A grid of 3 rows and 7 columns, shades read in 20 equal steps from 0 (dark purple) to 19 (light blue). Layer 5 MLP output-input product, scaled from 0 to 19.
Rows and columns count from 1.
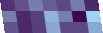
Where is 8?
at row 1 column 4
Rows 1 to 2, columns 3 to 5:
11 8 6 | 5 16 11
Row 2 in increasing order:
0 3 5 11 11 16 19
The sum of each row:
50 65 57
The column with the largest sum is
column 4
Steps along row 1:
up up down down up down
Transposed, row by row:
4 11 7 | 7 3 3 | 11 5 5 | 8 16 15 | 6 11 6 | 11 0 6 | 3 19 15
